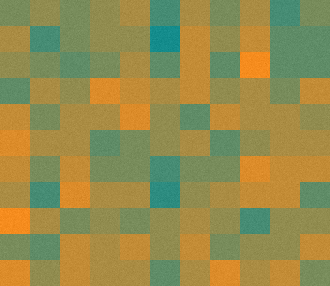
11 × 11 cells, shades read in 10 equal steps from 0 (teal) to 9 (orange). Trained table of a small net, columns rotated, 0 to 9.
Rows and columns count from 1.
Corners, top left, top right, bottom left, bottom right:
4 4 8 4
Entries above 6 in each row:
0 2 2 4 3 1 5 3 1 4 4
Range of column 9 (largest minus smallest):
7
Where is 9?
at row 3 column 9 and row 9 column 1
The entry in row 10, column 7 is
7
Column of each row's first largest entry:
5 7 9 4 5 1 9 3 1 3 1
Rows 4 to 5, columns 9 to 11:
6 4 7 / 6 6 5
